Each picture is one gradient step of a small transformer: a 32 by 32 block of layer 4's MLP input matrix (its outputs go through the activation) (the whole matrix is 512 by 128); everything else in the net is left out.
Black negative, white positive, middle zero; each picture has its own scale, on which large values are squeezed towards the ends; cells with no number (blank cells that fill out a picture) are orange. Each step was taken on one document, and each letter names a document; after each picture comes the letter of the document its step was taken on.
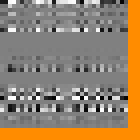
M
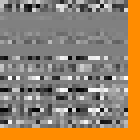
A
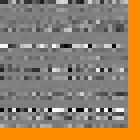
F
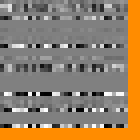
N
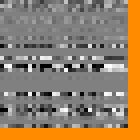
N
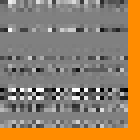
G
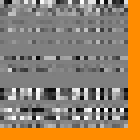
M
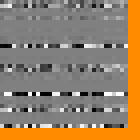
N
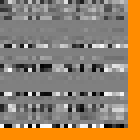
N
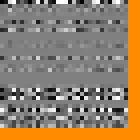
M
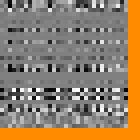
M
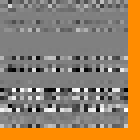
M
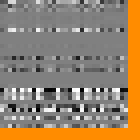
G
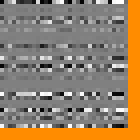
F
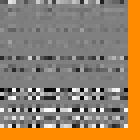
G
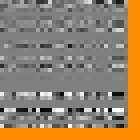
F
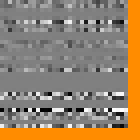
F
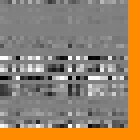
A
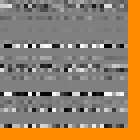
N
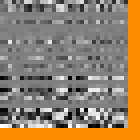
A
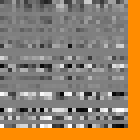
F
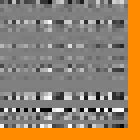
F
